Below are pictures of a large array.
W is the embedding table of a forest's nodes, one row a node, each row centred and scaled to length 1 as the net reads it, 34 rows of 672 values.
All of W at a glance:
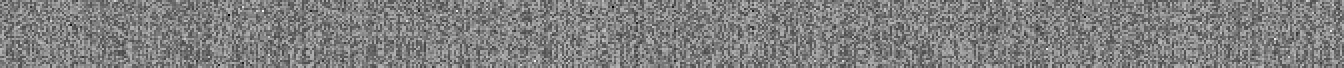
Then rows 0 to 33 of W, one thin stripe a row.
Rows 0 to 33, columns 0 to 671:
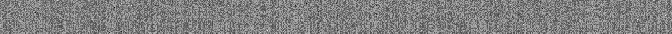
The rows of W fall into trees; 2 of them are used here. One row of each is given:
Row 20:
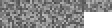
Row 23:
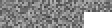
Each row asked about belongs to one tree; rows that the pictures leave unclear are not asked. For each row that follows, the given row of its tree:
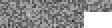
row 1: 20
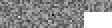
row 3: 20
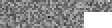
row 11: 23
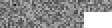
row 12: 20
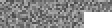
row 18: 23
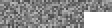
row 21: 20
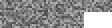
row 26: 23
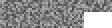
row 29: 23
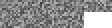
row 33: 23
